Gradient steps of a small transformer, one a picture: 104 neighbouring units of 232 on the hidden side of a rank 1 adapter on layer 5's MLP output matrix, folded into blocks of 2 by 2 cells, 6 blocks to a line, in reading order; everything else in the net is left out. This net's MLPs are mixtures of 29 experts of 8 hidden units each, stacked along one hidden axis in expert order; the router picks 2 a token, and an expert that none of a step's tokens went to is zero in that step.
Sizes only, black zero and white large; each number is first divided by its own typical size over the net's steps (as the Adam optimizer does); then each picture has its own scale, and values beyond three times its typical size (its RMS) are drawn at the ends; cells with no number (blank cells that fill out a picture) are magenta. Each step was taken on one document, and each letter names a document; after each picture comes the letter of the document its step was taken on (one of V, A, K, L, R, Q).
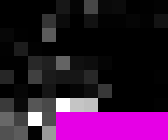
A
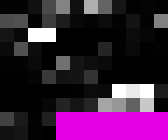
A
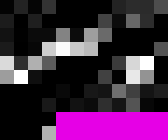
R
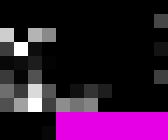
A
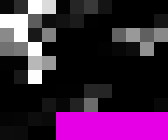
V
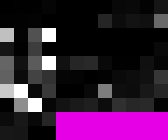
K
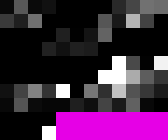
R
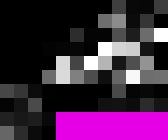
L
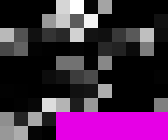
V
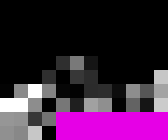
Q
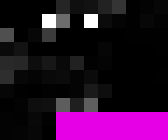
A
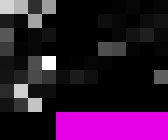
K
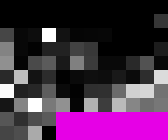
Q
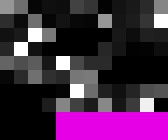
K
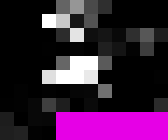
V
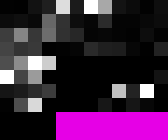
K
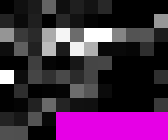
V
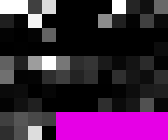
K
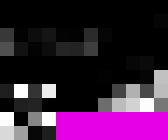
Q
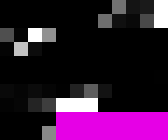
A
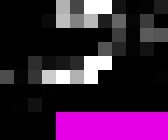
V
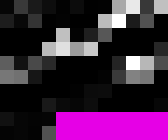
R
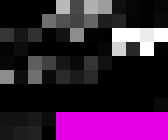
V
